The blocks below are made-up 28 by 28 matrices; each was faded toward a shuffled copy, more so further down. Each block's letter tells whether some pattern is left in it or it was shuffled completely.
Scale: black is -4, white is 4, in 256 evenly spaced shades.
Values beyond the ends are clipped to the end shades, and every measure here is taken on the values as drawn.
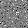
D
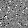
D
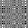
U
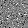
D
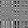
U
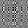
U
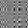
U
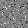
D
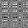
U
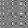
U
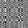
U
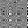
U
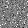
D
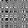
U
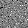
D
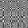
U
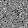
D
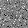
D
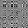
U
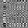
U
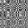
U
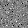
D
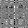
U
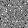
D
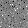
D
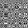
U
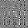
U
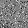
D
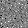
D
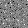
D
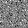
D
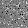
D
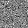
D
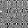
U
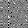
U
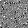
D
